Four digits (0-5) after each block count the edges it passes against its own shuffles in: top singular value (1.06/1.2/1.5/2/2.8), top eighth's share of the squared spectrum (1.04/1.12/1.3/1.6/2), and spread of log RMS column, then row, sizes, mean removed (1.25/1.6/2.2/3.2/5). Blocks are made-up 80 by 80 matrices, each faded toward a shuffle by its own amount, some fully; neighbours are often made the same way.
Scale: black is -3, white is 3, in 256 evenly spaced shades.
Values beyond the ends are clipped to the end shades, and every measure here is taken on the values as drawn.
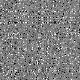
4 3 1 2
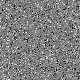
2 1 0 0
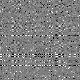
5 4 2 3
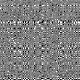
5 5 3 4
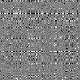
5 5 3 3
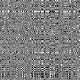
5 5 3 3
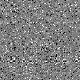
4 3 1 2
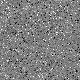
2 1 0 0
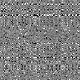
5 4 2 3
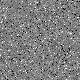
0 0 0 0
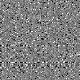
4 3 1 2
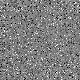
3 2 0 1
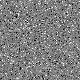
2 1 0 0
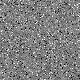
2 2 0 0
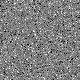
0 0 0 0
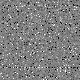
3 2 0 1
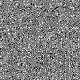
3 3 1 1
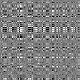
5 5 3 4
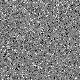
3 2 0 0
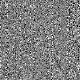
1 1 3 0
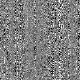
1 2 4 0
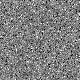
0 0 0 0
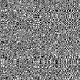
4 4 3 3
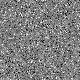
0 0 0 0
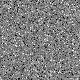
1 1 0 0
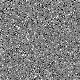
2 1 0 0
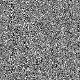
1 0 2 0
